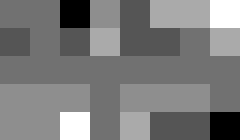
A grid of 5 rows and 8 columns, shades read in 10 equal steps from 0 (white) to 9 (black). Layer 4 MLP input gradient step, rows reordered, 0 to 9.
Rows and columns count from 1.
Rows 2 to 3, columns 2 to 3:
5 6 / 5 5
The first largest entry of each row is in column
3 1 1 4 8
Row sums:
35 40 40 34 37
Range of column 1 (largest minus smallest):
2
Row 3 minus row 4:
1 1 1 0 1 1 1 0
